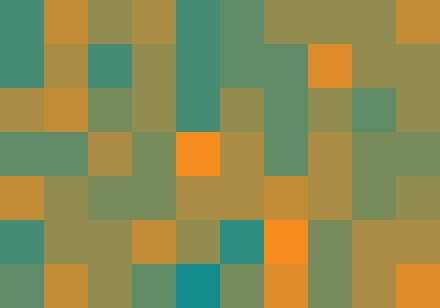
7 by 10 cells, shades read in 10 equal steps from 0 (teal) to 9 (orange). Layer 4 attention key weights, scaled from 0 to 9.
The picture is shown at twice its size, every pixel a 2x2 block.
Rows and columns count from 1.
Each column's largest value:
7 7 6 7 9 6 9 8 6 8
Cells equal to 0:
1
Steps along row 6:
up same up down down up down up same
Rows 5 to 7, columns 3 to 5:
4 4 6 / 5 7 5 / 5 3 0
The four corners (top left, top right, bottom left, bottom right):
2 7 3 8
